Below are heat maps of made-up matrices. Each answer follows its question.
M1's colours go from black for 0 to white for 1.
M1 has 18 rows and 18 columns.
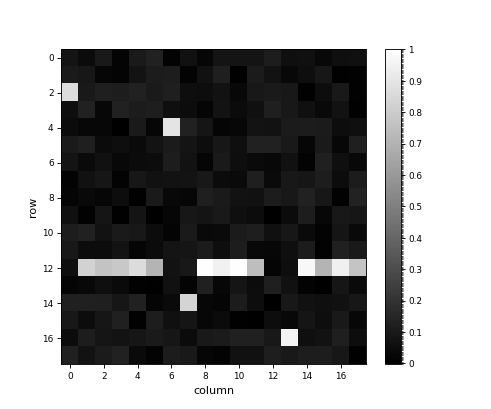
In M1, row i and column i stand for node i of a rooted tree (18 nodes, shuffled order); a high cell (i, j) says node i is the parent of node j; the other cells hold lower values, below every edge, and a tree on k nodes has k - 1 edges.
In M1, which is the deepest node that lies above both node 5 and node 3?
12
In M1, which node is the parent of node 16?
12
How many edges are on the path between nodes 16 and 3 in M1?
2
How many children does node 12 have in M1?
13
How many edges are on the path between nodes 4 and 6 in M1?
1
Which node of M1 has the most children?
12
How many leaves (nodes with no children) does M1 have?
13
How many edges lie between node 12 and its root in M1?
0
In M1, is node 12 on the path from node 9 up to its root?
yes
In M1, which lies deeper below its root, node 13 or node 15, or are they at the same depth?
node 13
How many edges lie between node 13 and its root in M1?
2
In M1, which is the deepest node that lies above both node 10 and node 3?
12
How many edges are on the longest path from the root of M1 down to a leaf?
2
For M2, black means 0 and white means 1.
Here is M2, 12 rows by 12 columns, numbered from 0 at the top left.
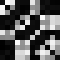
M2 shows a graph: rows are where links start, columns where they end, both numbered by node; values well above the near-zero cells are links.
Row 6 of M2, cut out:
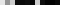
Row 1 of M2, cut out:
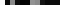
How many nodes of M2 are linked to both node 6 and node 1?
3
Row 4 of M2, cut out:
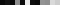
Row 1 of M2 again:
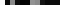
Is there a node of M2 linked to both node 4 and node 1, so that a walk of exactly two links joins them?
no
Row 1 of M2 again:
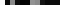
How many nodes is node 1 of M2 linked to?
4
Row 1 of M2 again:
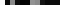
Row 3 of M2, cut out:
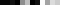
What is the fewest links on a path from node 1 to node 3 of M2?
3
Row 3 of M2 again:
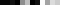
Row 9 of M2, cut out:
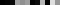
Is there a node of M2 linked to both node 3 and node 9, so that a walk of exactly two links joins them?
yes
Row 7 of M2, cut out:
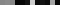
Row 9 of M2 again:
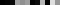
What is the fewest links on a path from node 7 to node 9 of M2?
2
